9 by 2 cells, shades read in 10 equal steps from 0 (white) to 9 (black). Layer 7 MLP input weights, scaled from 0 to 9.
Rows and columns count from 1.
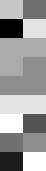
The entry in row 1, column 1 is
2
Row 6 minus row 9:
-7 1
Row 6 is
1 1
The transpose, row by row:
2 9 3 3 4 1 0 5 8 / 5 1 3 4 4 1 6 4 0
